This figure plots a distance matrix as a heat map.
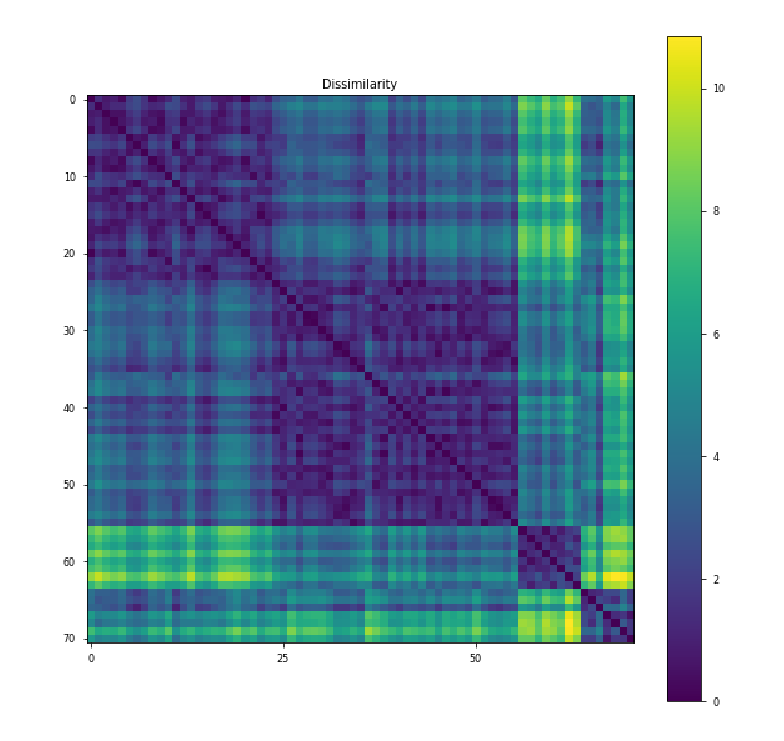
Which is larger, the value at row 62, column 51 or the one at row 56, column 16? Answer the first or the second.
the second
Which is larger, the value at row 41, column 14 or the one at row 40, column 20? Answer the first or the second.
the second
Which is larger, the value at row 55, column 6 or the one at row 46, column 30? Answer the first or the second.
the first
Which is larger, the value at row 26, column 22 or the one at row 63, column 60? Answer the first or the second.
the first
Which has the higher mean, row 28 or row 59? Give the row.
59
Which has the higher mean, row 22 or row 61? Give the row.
61
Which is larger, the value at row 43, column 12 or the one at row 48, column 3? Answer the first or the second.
the second
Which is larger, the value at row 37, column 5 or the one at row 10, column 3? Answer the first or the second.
the first
